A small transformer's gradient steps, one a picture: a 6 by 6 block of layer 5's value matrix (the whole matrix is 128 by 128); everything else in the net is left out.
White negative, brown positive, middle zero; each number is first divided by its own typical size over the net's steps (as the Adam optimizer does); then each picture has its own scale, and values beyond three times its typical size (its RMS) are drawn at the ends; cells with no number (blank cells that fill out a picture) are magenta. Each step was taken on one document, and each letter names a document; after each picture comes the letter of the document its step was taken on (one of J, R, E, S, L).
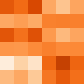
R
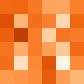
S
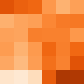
R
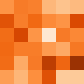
S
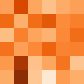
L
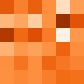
R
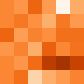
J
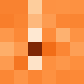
J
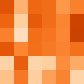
L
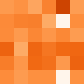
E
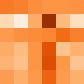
S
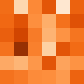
S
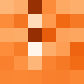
J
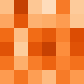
L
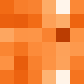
E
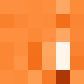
E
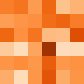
S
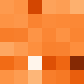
J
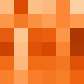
L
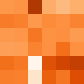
J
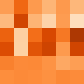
L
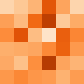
S
